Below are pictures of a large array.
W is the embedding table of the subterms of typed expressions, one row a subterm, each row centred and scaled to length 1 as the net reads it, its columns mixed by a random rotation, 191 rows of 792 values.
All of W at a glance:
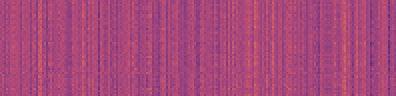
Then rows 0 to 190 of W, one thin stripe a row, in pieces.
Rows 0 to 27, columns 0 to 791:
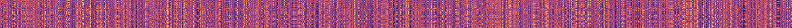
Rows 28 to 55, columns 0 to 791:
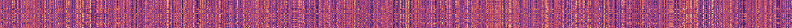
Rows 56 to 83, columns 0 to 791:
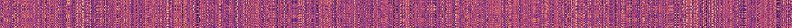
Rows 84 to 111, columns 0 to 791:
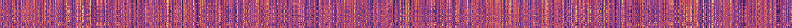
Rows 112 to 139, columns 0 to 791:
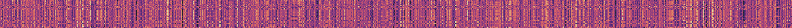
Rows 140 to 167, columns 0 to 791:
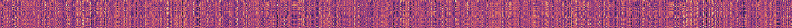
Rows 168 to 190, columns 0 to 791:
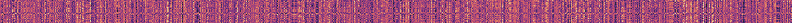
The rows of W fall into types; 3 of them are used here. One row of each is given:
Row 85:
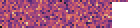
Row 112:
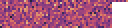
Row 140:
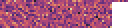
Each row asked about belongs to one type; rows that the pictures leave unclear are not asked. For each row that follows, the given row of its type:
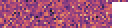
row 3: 140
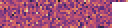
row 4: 112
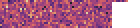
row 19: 112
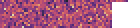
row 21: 85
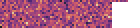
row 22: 85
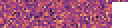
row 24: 140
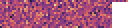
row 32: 112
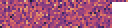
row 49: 112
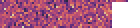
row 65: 85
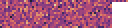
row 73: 112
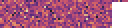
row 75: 140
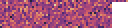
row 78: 112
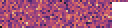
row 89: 85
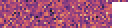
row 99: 140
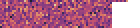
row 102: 112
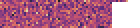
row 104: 112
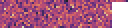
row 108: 85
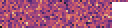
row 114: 85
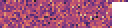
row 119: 140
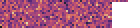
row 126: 85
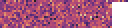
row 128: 140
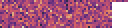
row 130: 85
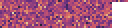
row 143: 85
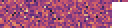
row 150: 140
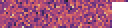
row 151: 85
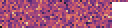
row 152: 85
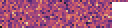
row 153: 85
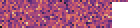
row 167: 85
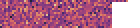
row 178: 112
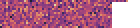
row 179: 112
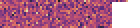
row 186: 112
